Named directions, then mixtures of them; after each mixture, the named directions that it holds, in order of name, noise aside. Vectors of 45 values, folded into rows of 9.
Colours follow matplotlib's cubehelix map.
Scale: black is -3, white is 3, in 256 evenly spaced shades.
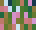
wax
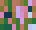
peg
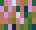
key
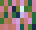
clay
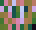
clay, key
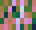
clay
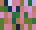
wax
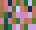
peg, wax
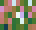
key, peg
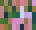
clay, peg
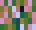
clay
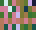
key, wax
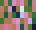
clay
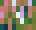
key, peg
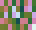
clay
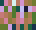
clay, key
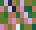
clay, wax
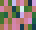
clay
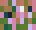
clay, peg
